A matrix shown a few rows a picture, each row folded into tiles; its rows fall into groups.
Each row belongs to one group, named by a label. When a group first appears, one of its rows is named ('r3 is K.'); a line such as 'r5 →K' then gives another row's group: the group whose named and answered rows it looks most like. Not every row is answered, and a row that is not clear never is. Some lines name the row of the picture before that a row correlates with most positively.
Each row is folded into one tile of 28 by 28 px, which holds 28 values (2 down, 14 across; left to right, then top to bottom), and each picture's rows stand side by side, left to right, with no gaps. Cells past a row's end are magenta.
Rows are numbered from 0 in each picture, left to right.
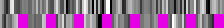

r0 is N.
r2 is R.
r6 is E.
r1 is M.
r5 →E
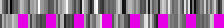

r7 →M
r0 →R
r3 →N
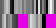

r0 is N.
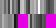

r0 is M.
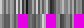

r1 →M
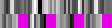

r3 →N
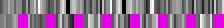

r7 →E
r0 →M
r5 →N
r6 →M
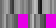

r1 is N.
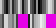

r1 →R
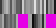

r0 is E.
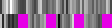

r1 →N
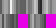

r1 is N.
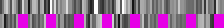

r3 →N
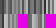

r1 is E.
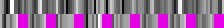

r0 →N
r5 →N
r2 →R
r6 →N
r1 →N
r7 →M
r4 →R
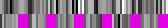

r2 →E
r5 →E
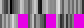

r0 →R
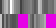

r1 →N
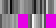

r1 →E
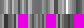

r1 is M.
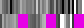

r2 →E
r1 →M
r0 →R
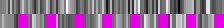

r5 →E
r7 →N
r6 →R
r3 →M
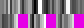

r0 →M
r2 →N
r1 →N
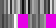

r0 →M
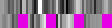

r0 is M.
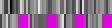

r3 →M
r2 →R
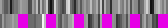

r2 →N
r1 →M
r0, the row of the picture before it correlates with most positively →0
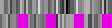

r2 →R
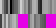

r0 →R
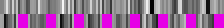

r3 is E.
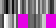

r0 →E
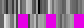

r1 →R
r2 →N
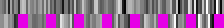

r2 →E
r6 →R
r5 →E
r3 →N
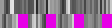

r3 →E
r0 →N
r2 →N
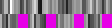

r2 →R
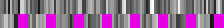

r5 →N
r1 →R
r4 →N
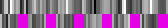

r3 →R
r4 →N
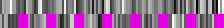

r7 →E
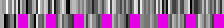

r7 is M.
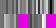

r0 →E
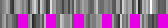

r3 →N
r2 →E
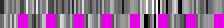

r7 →R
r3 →E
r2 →E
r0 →M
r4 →R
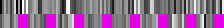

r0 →E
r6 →E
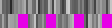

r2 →N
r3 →M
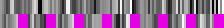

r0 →N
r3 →R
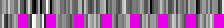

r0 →M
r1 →E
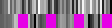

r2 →E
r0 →M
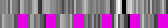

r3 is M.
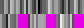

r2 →E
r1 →R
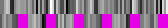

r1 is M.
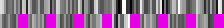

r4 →N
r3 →N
